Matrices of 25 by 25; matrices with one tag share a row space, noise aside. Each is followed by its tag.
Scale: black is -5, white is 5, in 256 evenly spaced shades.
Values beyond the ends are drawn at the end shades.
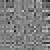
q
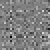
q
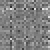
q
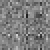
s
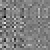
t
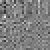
t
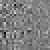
t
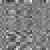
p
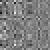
t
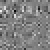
t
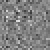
p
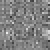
q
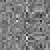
s
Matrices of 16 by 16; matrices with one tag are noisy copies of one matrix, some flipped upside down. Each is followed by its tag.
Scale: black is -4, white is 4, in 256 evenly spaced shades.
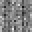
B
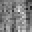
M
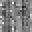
B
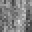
M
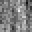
M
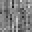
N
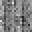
B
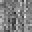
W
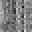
W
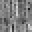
N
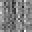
W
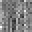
W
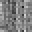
W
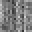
W
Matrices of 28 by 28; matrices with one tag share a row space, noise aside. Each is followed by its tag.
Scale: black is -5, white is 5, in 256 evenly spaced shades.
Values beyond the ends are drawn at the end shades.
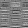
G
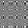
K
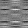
G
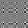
K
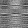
G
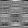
G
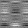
G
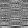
G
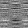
G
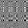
K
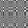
K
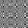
K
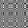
K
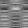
G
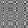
K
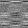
G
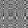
K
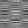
G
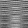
G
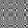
K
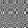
K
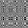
K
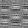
G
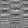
G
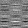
G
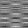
G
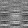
G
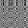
K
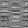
G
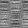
G
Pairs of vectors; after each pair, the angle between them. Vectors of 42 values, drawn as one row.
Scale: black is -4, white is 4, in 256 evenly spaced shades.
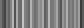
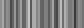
partly opposed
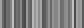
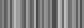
orthogonal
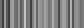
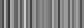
nearly parallel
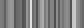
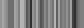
nearly opposite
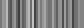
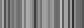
partly aligned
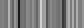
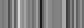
nearly opposite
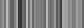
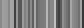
partly aligned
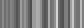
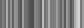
orthogonal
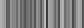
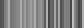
nearly opposite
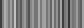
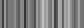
orthogonal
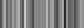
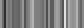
nearly opposite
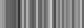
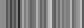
nearly parallel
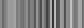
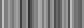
orthogonal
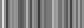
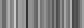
partly opposed
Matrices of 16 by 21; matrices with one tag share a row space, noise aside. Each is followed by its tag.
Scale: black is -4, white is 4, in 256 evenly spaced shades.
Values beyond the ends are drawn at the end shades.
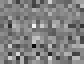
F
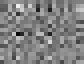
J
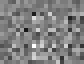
F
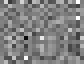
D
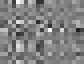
J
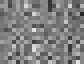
F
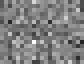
F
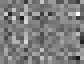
D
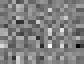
J
